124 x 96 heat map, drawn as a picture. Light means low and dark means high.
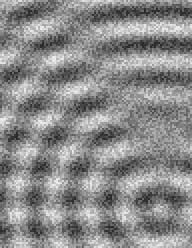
Seam: none. Stripes: horizontal, repeating 8 times. Rings: centred on the bottom right. Histogram: bell-shaped.
